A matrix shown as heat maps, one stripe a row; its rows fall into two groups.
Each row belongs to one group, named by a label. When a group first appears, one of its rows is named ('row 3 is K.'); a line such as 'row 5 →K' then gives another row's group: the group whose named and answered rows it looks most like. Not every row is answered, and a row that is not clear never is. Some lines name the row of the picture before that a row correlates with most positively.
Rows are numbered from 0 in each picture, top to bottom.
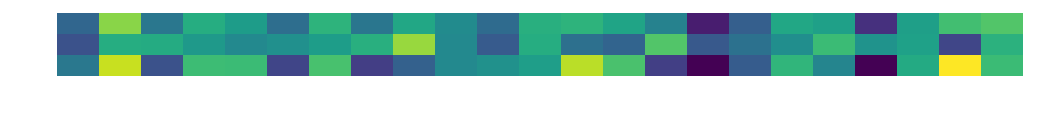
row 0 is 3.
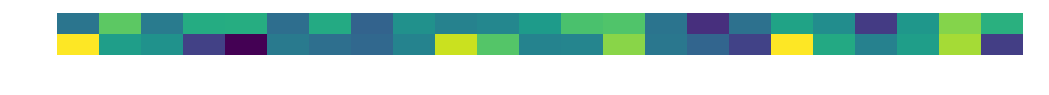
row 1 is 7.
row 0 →3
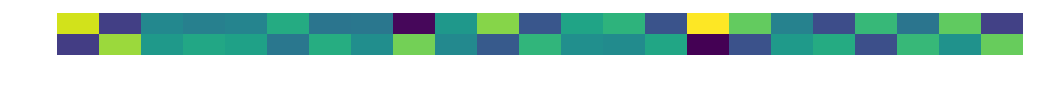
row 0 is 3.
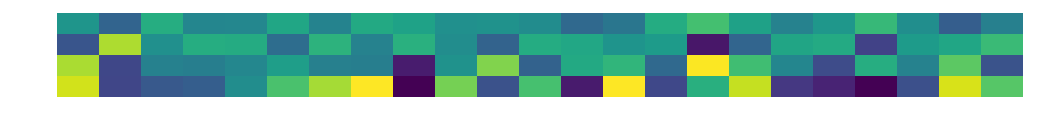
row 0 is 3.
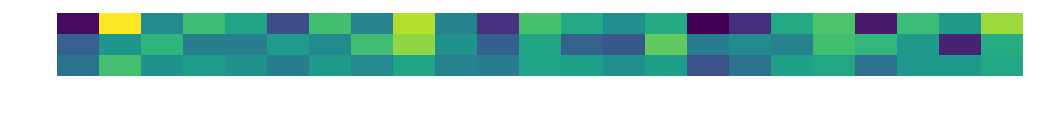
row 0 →3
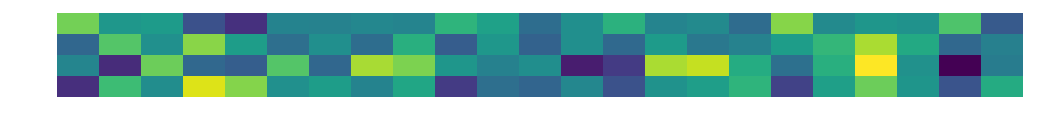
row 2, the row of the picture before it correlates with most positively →1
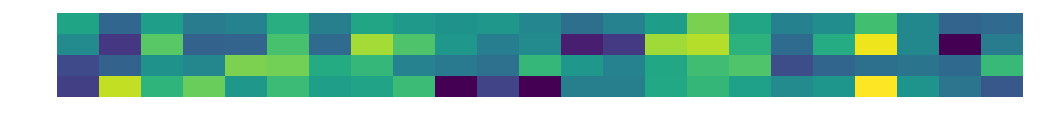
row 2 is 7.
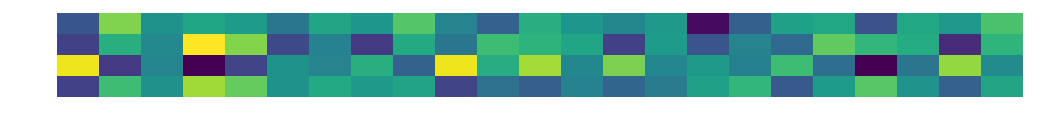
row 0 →3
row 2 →7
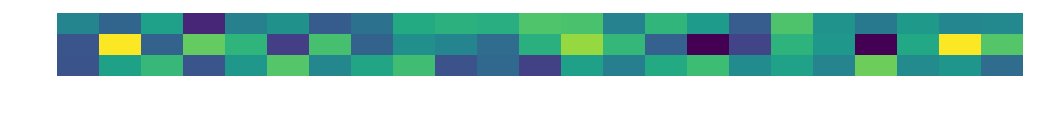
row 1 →3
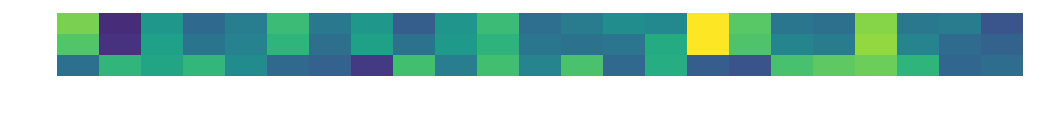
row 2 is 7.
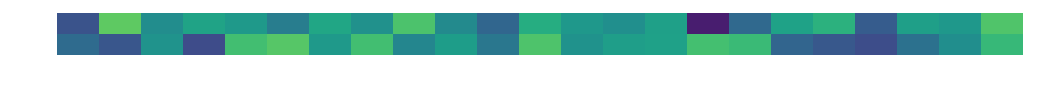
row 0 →3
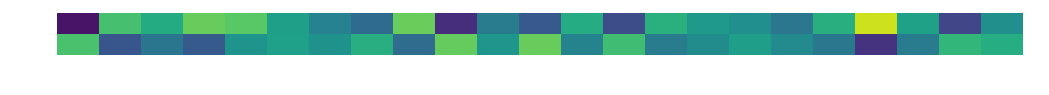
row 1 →7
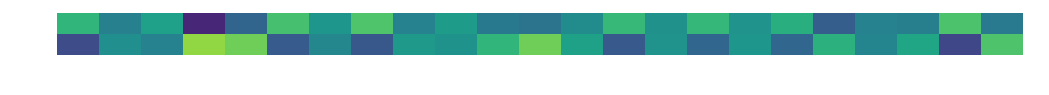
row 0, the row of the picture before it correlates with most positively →1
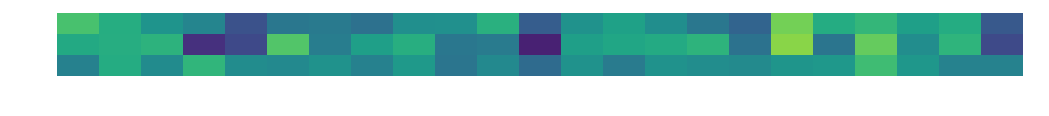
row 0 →7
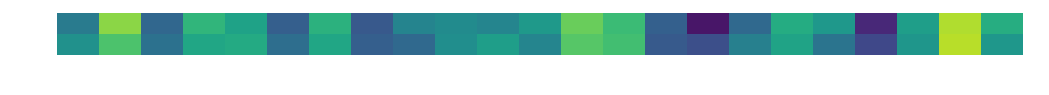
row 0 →3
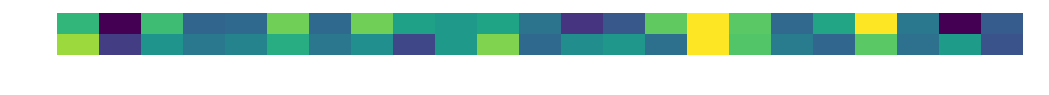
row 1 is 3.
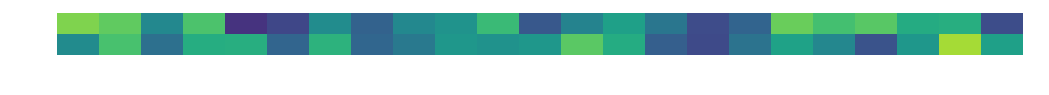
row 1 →3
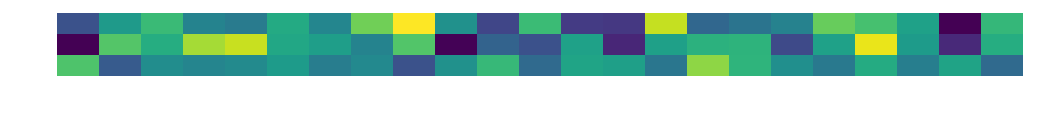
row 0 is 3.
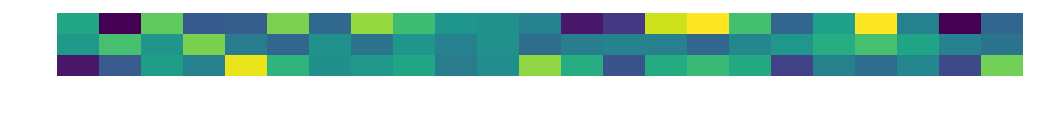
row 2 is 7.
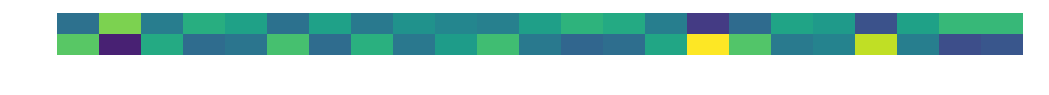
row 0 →3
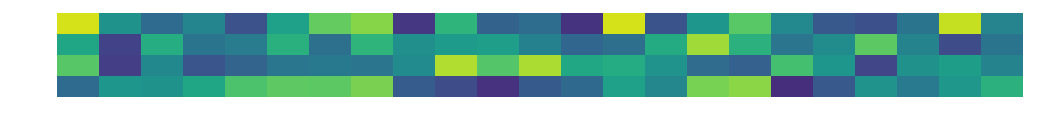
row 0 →7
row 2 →7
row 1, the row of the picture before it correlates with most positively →1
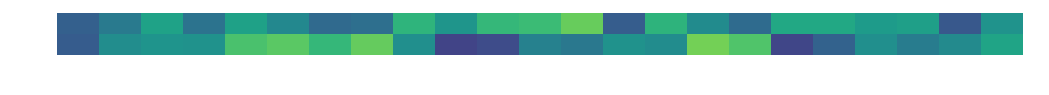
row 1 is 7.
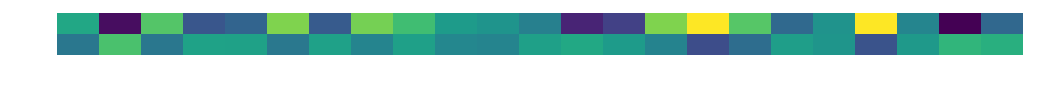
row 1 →3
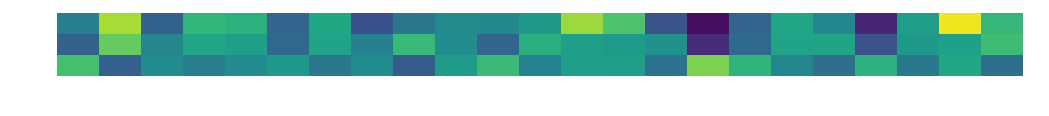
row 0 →3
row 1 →3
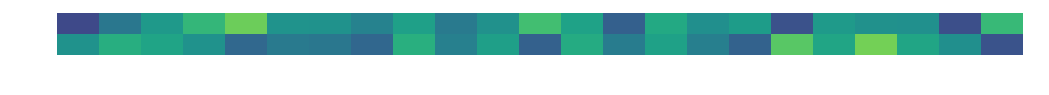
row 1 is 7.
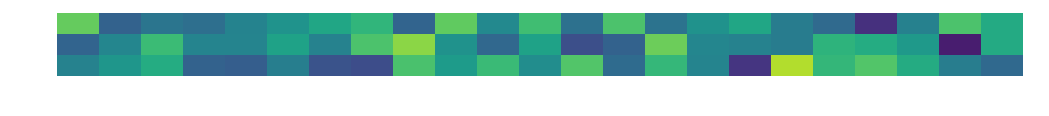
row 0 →7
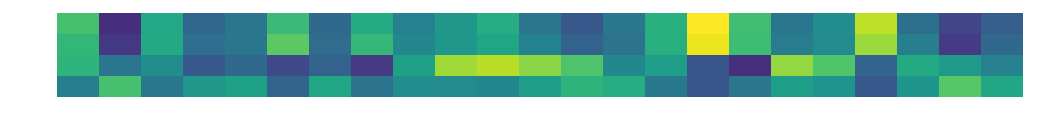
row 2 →7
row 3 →3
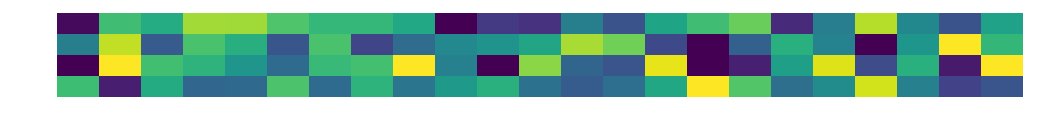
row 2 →3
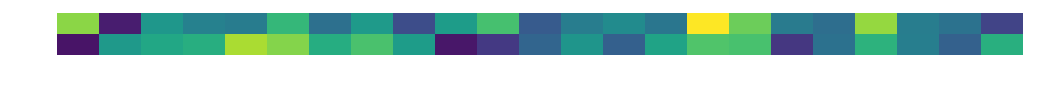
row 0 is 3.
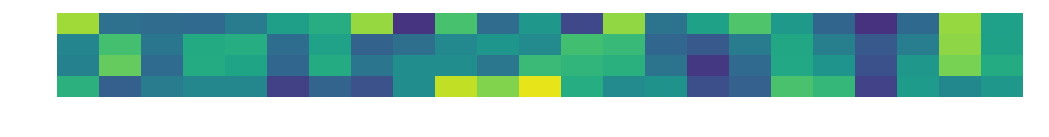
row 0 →7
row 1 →3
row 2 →3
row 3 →7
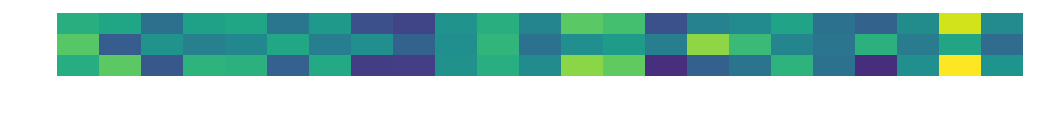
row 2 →3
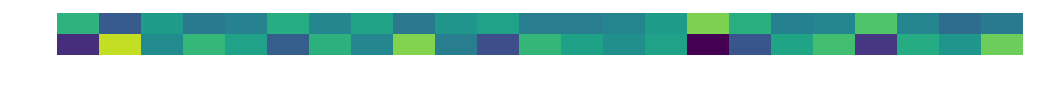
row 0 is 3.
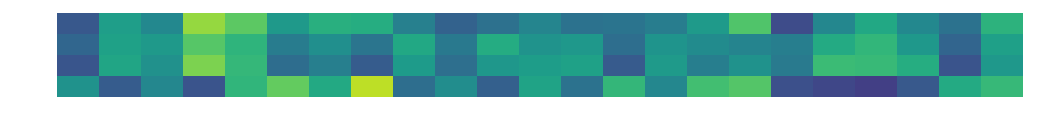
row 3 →7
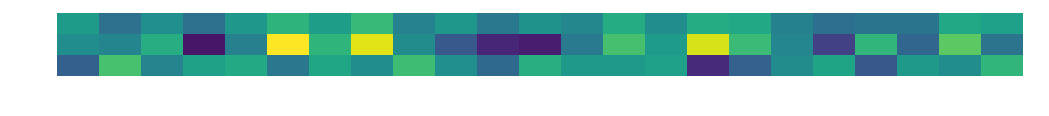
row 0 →7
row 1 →7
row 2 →3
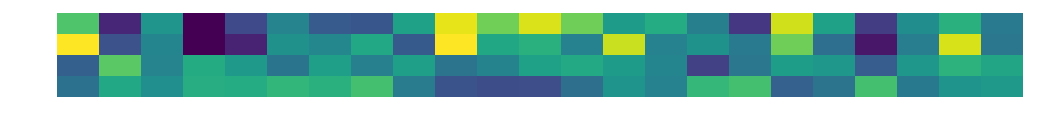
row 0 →7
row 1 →7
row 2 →3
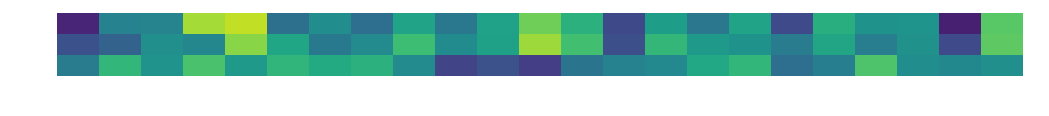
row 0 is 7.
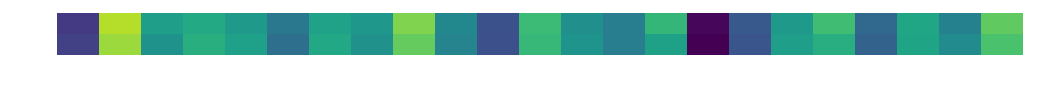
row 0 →3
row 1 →3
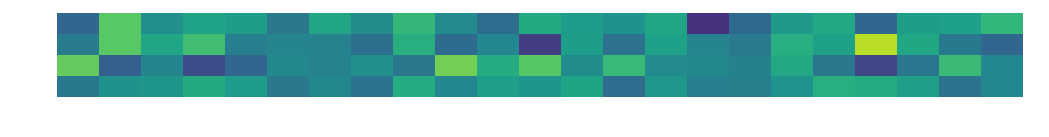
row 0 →3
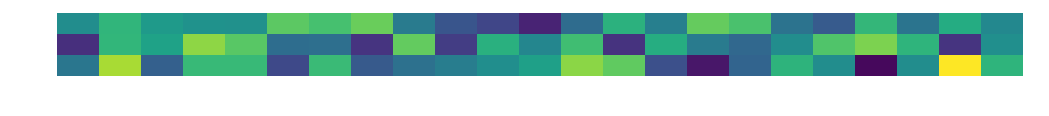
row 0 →7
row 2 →3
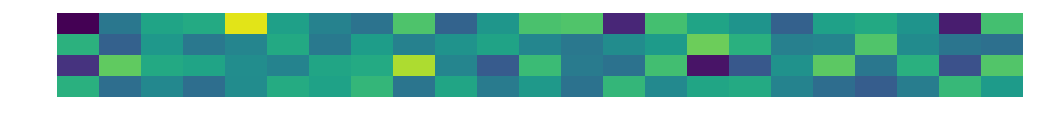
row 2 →3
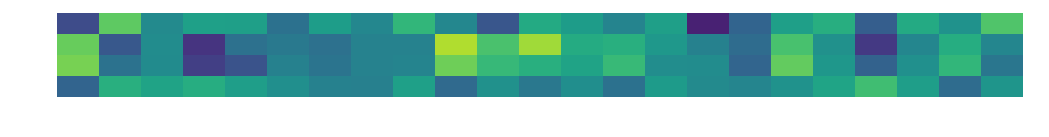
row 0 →3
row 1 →7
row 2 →7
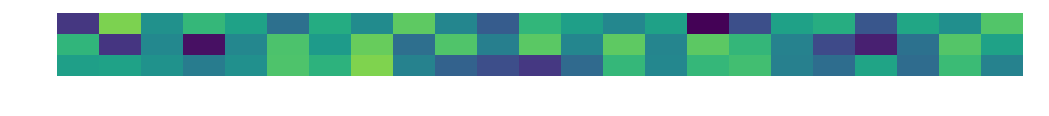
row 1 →7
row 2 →7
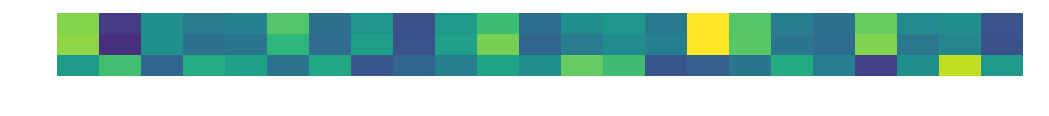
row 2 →3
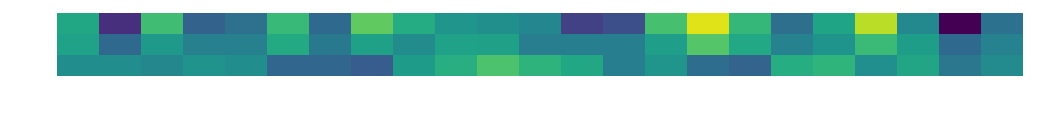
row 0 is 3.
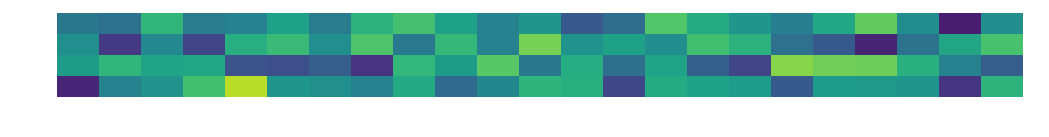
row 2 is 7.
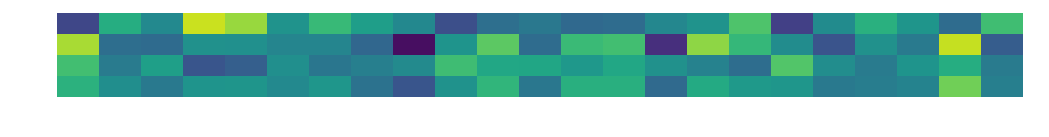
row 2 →7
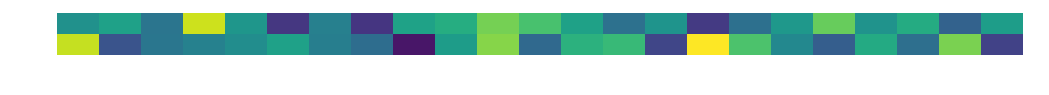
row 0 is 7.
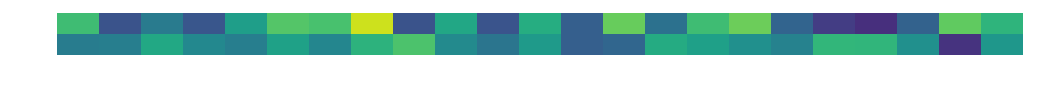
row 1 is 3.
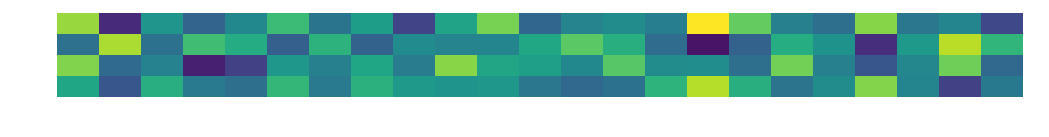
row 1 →3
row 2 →7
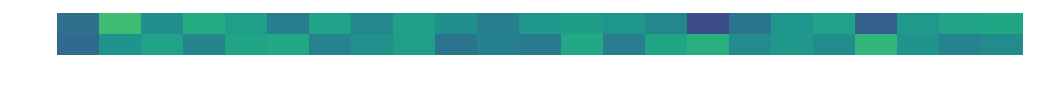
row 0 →3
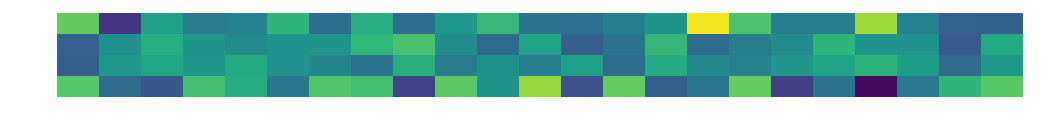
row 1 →3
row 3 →7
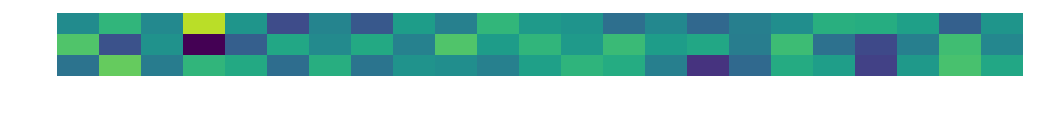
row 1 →7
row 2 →3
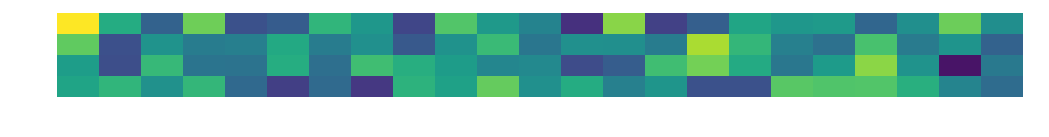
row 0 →7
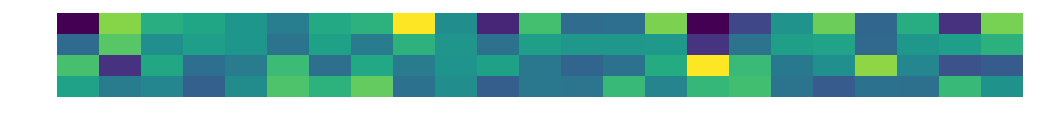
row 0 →3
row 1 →3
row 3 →7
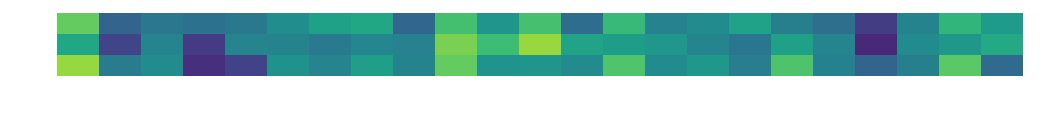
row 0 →7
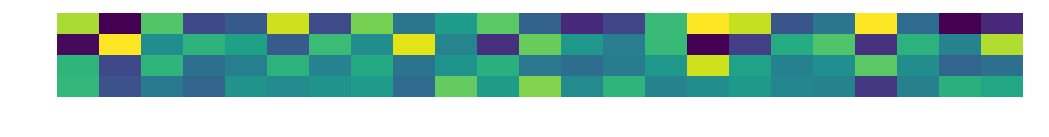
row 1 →3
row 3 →7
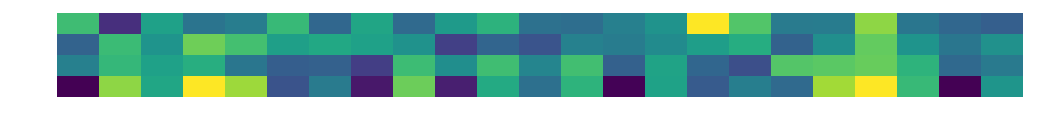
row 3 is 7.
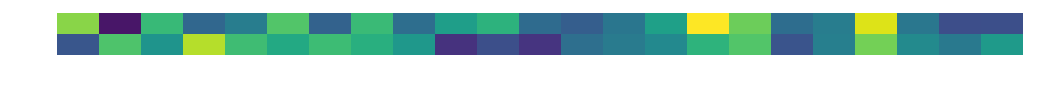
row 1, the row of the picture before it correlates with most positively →1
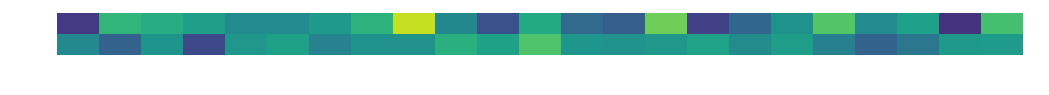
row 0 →3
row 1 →7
